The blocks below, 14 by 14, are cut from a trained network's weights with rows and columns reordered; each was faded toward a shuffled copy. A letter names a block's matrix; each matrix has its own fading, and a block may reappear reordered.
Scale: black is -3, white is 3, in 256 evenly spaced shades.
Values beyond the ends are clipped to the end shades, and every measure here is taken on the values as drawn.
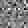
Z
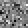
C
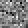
C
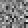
Z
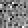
C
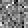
C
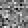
C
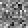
C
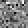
C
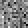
C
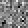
C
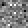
Z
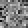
C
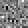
C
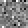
Z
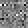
Z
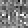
Z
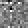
Z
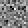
C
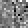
C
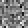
C
